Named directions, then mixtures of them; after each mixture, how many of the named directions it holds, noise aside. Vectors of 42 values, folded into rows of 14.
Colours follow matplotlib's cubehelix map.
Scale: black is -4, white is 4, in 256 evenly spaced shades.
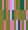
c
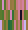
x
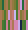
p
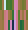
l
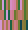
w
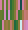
two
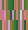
three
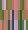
three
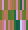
one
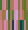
two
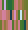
three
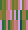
two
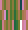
three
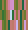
three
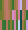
three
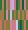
three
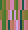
three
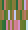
two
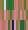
two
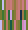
two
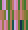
two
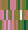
two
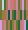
three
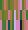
three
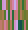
three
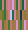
three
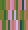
two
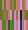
two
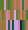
two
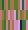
one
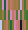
three
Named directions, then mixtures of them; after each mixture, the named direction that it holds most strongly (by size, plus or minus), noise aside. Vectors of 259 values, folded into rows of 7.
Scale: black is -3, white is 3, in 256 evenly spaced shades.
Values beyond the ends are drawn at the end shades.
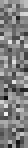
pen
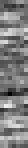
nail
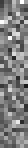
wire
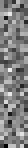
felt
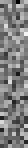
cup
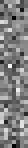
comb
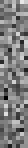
pen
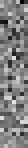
wire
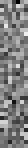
cup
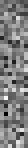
pen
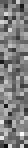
felt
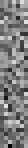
pen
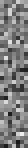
pen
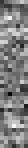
nail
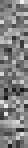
pen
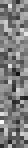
cup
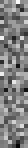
pen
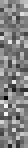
pen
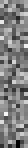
pen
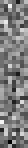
cup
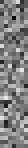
comb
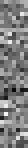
pen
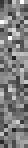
wire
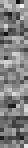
nail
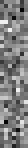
comb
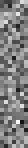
wire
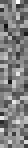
cup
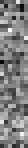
comb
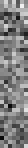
felt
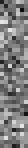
comb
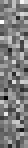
pen
